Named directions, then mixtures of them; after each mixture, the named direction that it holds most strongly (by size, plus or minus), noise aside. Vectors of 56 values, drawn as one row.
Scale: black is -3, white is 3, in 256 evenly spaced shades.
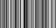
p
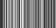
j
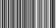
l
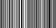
p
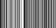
j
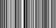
p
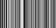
j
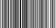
l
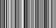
p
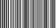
l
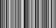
p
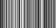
j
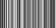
j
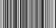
j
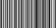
l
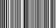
p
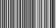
l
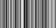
p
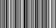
p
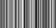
p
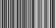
l
